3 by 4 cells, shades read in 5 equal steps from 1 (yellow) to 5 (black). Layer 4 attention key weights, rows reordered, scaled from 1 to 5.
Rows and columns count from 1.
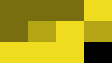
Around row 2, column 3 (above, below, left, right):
3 1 2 2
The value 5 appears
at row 3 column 4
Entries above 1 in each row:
3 3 1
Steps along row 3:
same same up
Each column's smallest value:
1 1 1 1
